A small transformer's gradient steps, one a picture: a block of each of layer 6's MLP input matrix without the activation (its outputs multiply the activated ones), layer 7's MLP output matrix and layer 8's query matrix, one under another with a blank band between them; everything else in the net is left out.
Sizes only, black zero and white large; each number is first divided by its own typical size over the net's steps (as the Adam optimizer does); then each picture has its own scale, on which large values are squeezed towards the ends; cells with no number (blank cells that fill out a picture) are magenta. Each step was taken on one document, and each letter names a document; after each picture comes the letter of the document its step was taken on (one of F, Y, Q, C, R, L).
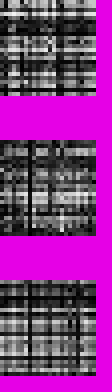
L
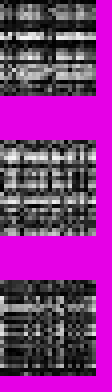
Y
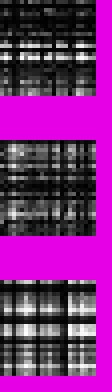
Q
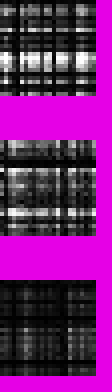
Q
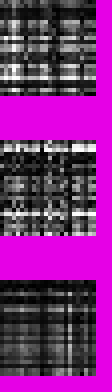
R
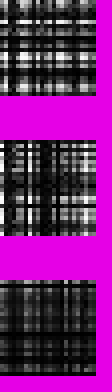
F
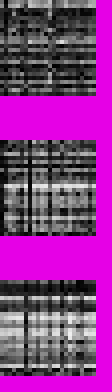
L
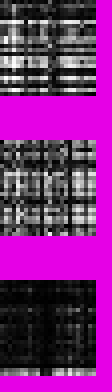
R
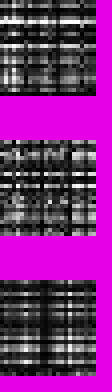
R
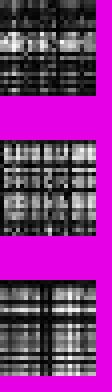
R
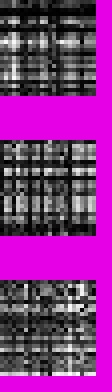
R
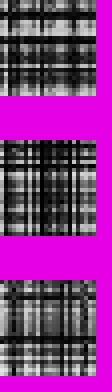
F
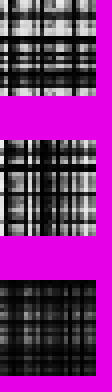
F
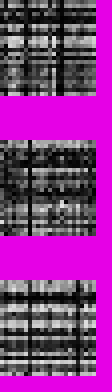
L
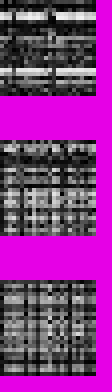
Y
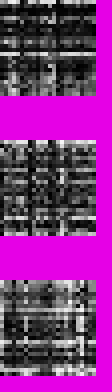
L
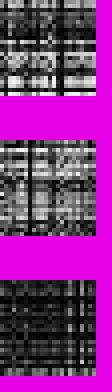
L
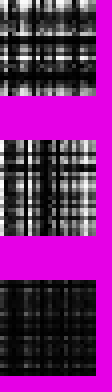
F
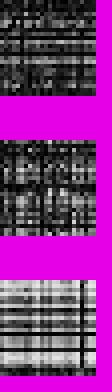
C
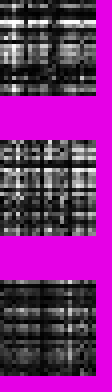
R
